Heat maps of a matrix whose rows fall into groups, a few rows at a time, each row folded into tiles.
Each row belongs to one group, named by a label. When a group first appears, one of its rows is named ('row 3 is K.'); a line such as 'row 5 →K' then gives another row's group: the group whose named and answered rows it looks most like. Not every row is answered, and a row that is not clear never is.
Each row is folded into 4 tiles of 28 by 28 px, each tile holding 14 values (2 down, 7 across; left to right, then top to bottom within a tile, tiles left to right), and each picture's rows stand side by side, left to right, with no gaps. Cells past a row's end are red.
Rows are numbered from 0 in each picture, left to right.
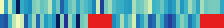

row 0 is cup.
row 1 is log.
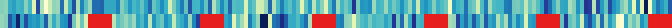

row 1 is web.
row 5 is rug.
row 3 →cup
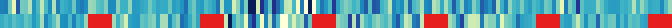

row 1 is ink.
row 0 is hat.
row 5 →cup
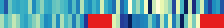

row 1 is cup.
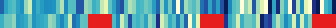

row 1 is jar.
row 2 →jar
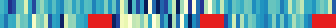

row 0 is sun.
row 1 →cup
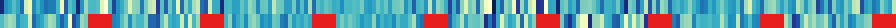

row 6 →ink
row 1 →jar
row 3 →web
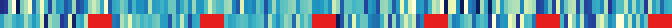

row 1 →cup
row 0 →hat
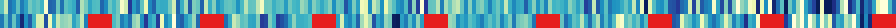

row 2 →log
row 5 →rug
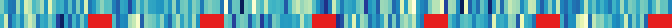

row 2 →cup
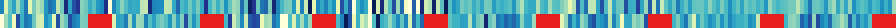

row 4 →log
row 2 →rug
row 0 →ink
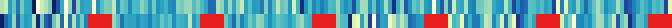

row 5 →ink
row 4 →ink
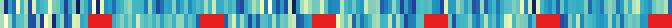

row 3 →ink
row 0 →web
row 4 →rug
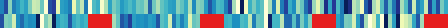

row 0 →log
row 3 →sun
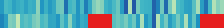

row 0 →cup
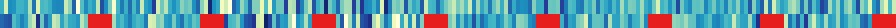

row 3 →rug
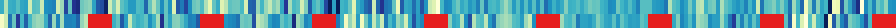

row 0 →ink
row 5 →ink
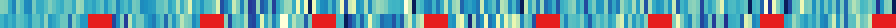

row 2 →rug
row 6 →web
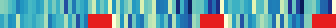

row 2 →ink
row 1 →ink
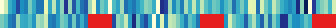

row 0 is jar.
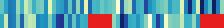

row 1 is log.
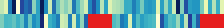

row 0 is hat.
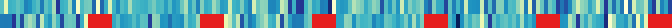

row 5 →jar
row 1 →log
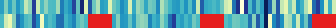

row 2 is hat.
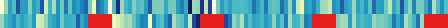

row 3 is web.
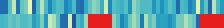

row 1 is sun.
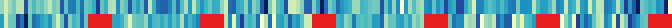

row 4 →sun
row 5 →ink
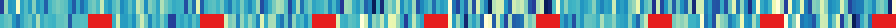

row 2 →web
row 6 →hat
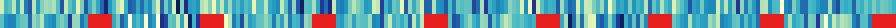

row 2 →ink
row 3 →jar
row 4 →rug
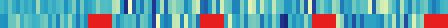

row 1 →hat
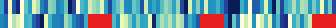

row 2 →sun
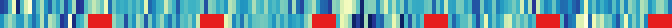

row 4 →rug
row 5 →sun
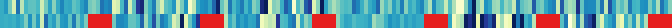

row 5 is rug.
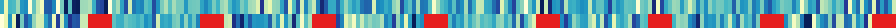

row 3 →cup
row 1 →hat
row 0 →ink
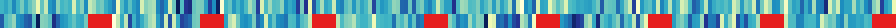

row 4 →log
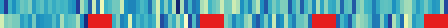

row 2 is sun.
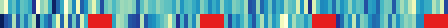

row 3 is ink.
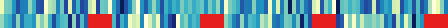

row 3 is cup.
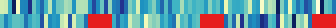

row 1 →sun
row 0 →hat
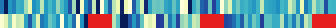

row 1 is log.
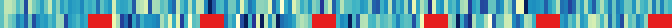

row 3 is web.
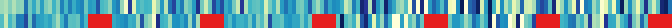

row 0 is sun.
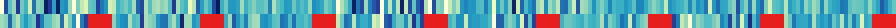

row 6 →cup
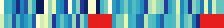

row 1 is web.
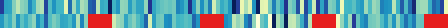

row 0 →jar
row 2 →sun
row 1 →web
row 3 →ink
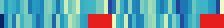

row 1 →ink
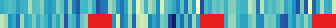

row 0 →ink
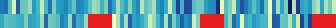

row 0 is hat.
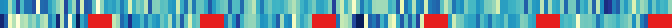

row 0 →cup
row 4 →web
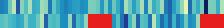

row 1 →log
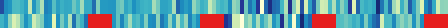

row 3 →hat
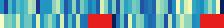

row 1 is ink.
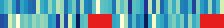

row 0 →cup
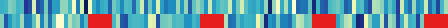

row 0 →rug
